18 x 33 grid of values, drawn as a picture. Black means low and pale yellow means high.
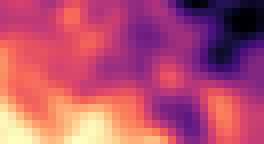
The top right is the ninth with the lowest average. The halves do not mirror each other. The field climbs toward the bottom left. The histogram is bell-shaped. There are no lone odd cells. The ninth with the highest average is the bottom left. No regular stripes run through it.
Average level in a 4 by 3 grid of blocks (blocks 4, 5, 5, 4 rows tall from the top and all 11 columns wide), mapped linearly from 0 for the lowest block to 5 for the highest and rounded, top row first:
3 2 0 / 3 2 1 / 4 3 2 / 5 4 3
